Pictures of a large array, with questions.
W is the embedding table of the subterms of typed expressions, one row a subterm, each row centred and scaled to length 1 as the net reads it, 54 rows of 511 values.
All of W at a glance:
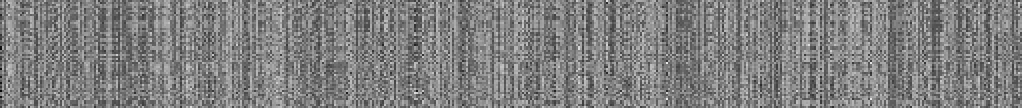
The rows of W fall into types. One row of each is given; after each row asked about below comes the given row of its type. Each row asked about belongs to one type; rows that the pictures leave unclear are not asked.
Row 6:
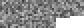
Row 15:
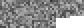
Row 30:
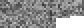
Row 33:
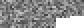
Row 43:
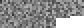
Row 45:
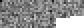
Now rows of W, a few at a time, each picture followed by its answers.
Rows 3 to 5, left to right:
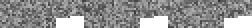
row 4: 6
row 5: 15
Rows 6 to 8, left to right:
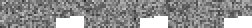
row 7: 30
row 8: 6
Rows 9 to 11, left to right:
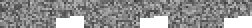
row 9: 6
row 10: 15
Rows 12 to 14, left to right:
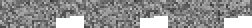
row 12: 15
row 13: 15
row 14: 30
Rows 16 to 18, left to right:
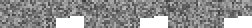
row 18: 6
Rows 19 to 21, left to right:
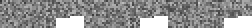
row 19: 43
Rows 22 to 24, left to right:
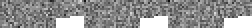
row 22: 43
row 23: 33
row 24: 33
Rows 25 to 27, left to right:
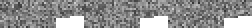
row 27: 43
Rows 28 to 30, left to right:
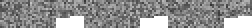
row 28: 6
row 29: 43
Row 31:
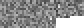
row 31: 33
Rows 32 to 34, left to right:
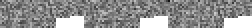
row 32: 33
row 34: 33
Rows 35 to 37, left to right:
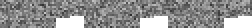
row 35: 33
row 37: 30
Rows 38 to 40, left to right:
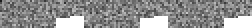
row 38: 45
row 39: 6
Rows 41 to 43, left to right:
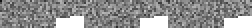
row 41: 45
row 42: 43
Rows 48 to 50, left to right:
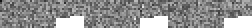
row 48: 45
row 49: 33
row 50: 6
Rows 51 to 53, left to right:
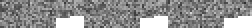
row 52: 30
